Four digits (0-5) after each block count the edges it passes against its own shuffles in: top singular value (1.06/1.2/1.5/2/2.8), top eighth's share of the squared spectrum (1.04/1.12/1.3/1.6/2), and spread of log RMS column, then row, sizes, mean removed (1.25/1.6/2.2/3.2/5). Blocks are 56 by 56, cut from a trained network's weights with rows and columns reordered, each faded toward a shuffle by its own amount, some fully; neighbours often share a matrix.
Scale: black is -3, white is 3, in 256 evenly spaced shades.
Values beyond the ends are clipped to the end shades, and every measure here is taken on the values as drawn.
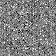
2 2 0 1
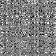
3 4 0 3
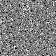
1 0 0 0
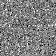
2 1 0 0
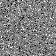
0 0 0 0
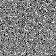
1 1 0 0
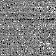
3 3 2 1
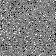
0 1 1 0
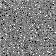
0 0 0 0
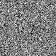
0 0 0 0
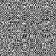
4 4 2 2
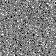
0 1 0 0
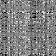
3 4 0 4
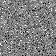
0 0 0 0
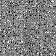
2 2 0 2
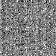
2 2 0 1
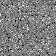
2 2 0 0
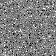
0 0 0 0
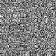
3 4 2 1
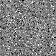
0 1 0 0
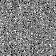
1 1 0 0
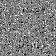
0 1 0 0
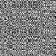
4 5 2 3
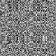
4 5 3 1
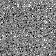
2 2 0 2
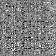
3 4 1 3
